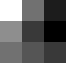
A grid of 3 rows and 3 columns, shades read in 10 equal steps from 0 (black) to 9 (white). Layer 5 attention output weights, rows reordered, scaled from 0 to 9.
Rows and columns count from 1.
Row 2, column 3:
0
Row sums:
14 7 9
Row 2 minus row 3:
1 -1 -2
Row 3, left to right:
4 3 2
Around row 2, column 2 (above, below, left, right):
4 3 5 0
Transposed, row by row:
9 5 4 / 4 2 3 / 1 0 2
